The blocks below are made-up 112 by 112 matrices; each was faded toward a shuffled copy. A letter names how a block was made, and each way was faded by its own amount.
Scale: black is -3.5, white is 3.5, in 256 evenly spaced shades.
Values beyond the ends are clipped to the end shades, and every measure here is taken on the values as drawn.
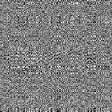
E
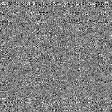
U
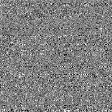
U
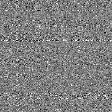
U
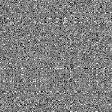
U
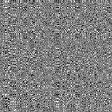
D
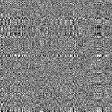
E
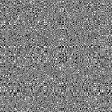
D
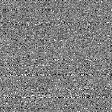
U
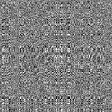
E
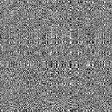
E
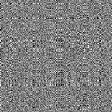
E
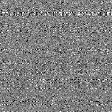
U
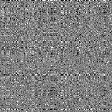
D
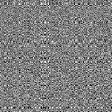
E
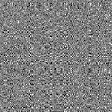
D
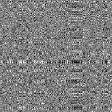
D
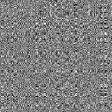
E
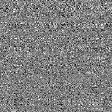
U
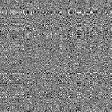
D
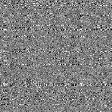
U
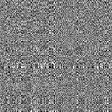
E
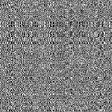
E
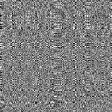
E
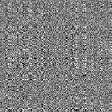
E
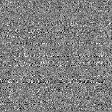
U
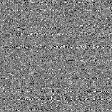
U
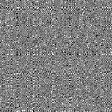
D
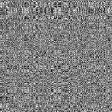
E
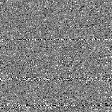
U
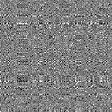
D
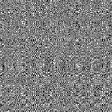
D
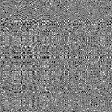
D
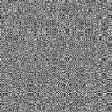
E
